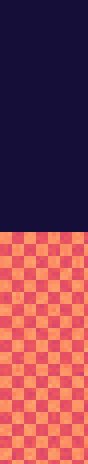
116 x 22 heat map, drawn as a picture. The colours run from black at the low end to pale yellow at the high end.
The table splits into 2 rows of 1 panel. Panel 1,1: very low, flat. Panel 2,1: high, checkered.
